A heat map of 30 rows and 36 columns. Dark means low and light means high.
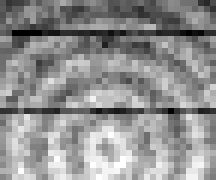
The bottom middle is the ninth with the highest average. Rows 6 and 19 stand out from the rest. The field climbs toward the bottom. Concentric rings centre on the bottom middle.
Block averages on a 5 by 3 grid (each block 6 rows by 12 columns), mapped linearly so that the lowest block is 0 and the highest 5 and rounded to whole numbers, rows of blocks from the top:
0 0 0 | 2 2 2 | 3 3 3 | 3 3 2 | 4 5 4
